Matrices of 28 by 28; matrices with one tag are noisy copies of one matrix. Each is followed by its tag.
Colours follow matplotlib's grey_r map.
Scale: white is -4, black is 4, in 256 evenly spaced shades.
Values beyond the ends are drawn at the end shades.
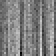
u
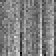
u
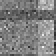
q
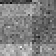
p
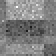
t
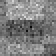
t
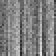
u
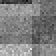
p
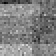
p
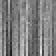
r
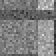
q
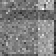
q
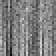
r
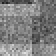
p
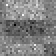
t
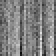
u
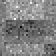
t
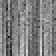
r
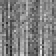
r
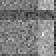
q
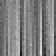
u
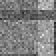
q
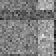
q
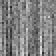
r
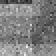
p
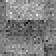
t
